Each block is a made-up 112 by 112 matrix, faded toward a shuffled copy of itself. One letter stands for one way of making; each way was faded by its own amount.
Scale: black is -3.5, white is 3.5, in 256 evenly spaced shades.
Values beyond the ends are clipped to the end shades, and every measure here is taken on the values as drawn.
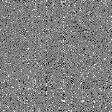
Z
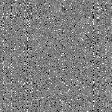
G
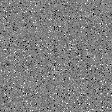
Z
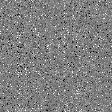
Z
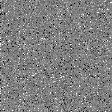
Z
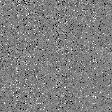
Z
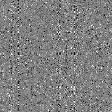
G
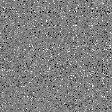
Z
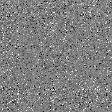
Z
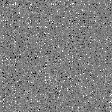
Z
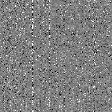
G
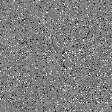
Z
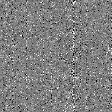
G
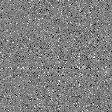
Z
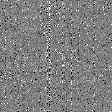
G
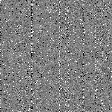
G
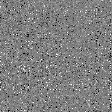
Z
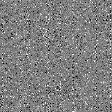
G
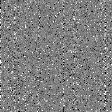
G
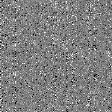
G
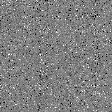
Z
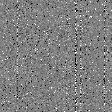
G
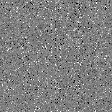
Z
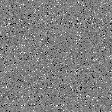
Z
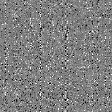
G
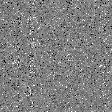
Z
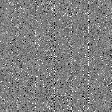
G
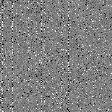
G
